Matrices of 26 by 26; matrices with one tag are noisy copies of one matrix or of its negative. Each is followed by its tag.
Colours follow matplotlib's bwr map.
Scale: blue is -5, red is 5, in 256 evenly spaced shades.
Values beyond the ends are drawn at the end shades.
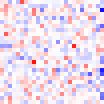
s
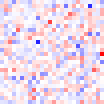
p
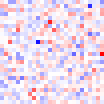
p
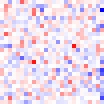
s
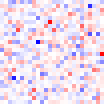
p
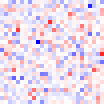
p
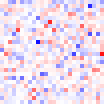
p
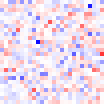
p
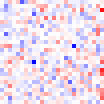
s
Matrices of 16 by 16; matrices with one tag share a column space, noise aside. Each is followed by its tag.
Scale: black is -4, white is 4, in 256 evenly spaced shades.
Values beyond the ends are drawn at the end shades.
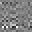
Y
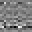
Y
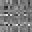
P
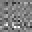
Y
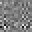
Y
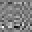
Y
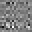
Y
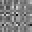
P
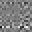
Y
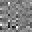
Y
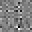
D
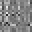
P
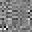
D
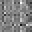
P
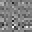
Y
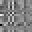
P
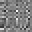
D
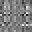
P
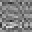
Y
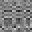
D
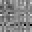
P
